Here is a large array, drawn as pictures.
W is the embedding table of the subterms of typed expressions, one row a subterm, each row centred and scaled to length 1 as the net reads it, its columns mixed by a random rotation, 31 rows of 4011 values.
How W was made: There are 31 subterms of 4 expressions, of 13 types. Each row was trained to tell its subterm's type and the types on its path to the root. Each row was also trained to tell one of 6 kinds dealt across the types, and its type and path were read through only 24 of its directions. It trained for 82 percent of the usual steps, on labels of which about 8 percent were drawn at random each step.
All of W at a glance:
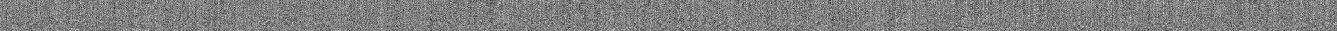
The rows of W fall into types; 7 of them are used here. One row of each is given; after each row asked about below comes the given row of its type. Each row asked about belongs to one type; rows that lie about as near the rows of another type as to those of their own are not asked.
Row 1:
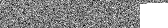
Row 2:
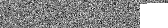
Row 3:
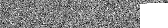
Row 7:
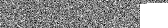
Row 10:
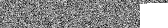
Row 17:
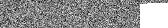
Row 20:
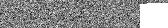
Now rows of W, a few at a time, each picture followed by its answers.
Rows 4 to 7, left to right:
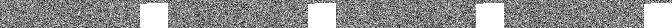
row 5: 3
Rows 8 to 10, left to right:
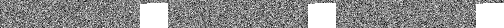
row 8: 2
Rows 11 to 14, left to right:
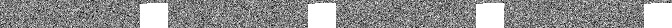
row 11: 20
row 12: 3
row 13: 2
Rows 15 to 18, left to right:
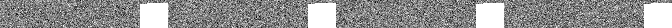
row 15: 7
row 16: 1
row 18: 1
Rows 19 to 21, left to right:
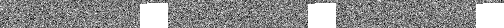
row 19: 20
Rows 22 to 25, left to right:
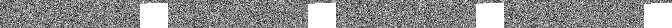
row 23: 17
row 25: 2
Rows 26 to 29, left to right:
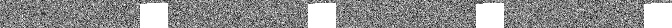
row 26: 7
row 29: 20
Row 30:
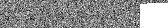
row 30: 20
